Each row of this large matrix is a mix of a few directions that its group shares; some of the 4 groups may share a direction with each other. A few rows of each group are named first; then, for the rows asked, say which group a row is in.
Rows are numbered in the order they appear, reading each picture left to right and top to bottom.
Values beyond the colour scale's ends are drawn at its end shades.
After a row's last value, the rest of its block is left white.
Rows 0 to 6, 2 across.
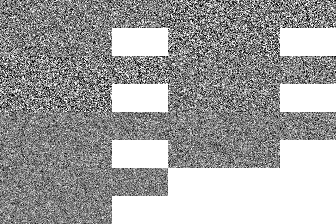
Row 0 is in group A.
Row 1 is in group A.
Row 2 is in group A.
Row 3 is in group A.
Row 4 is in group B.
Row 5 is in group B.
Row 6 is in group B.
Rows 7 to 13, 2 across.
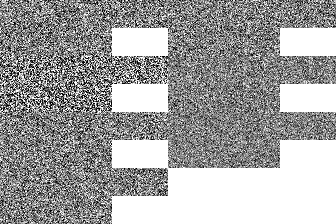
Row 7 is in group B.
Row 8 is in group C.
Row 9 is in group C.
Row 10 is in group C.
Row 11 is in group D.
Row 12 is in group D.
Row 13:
B
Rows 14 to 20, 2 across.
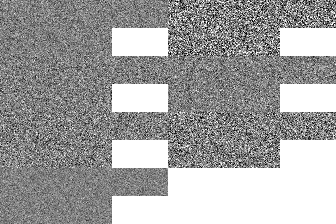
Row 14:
B
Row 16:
A
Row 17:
B
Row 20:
A
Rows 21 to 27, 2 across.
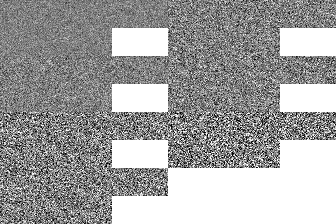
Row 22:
C
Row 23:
D
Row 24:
B
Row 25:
C
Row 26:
A
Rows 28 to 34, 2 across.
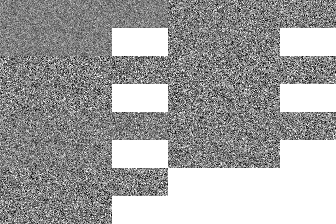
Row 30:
A
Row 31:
A
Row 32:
A
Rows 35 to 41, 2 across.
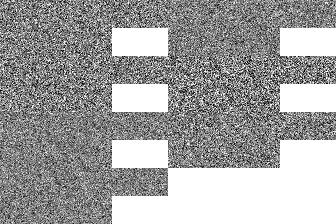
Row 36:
D
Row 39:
C
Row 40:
B
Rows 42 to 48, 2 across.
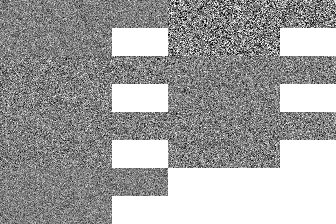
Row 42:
B
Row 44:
D
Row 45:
B
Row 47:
B
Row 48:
D
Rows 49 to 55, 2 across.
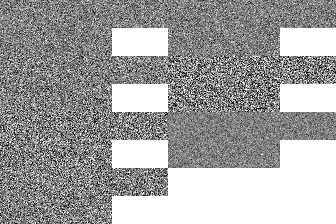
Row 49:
C
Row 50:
C
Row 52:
C
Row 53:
A
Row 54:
A
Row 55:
D
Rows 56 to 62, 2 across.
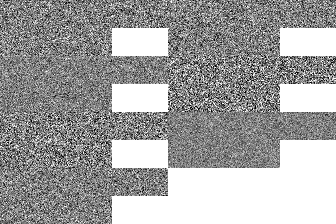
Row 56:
D
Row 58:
D
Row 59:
A
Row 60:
A
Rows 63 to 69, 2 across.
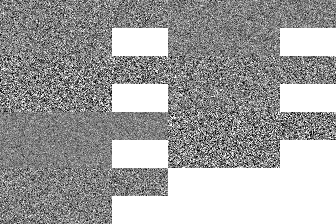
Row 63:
A
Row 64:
C
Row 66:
B
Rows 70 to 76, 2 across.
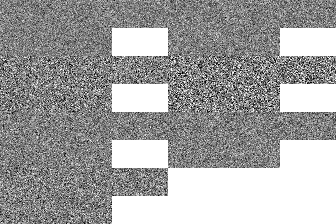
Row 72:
A
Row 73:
A
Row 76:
C
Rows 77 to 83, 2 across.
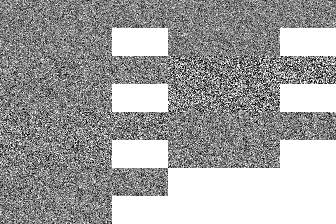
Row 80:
D
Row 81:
B
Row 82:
C
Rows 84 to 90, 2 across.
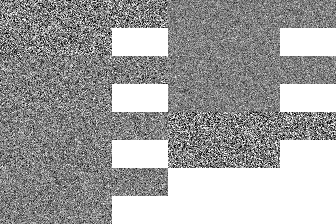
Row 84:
A
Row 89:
B
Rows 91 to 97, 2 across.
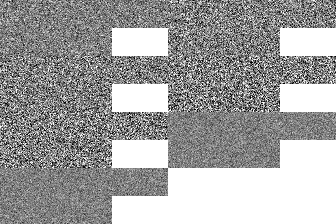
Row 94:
C
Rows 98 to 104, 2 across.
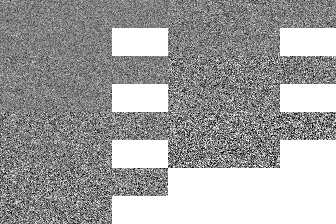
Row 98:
B
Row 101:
A
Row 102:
A
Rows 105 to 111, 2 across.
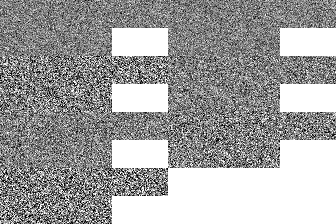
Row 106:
D
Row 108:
B
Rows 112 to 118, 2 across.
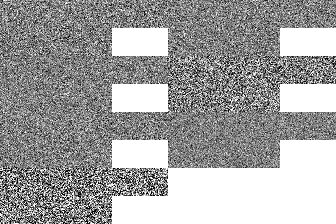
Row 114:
D
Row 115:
D
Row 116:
D
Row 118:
D
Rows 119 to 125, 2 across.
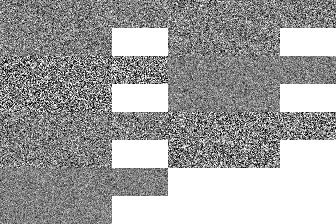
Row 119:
D
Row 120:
C
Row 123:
A
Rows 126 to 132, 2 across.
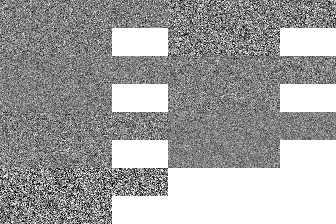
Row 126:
A
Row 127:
C
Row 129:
D
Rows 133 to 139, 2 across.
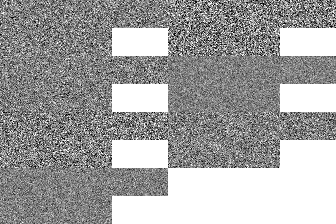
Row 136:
A
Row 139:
C
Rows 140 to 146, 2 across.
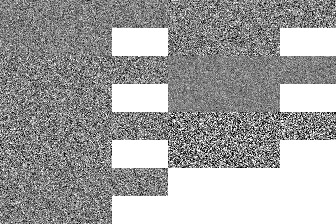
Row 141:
D
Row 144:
A
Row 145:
A
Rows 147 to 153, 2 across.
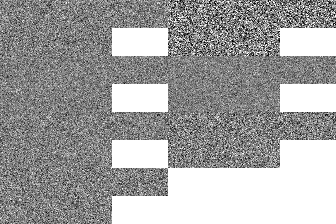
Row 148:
A
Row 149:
B
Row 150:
D
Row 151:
D
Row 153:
B
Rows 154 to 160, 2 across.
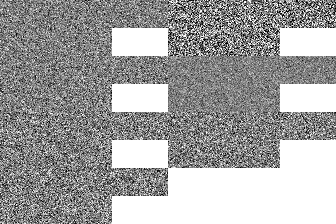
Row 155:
B
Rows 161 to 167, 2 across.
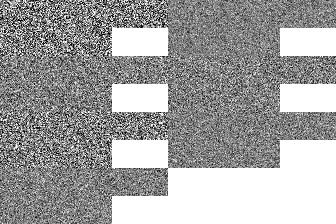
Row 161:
C
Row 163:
C
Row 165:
B
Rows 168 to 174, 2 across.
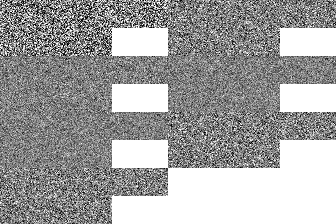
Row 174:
A
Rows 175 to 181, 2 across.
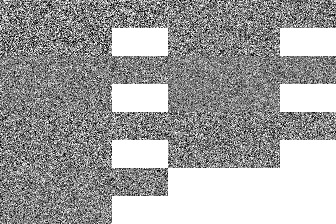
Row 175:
D
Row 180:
B
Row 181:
D
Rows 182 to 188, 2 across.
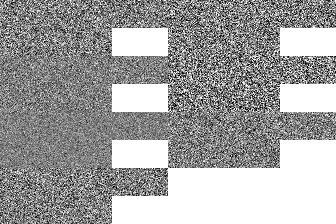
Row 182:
A
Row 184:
A
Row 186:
A
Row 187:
D
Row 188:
D
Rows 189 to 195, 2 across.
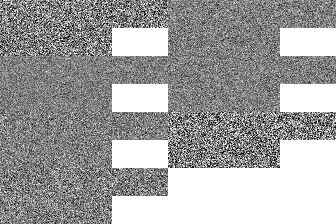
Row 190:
D
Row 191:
D
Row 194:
D
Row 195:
B
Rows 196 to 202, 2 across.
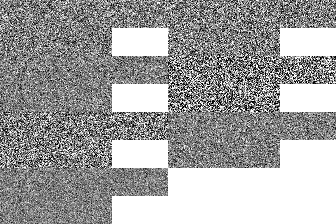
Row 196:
D
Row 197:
A
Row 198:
B
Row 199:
C
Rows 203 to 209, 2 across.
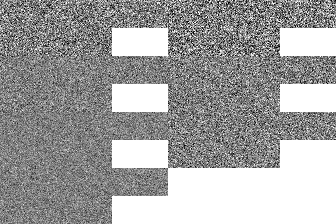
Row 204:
C
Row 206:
D
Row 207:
D
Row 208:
C
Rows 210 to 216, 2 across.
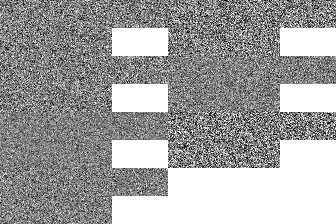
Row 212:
C
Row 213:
C
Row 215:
B
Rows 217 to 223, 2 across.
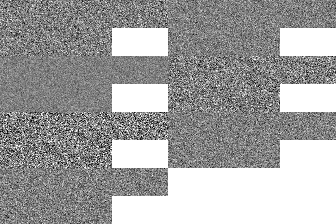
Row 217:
B
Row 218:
B
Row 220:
B
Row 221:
C
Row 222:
C
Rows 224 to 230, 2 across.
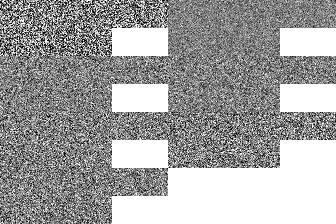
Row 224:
C
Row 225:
C
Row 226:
B
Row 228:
A
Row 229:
D
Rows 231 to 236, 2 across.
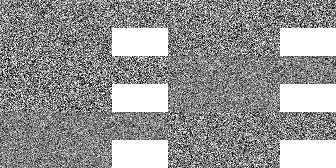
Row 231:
D
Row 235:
D
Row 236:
A
